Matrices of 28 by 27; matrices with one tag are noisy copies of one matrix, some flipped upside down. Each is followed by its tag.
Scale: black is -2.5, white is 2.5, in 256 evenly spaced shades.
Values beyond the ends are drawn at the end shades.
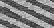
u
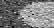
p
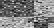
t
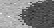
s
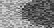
s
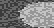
p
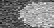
p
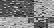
t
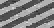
u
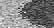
s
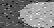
p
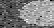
p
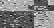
t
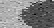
s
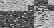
t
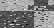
t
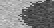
s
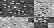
t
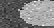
p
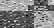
t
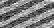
u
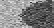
s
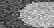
p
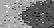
s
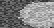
p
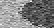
s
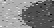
s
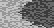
s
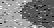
s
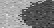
s
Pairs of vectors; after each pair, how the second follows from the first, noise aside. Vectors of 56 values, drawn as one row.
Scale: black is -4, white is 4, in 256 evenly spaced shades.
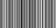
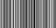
reversed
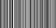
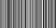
reversed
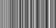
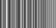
reversed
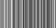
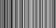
negated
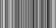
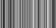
negated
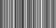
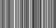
reversed
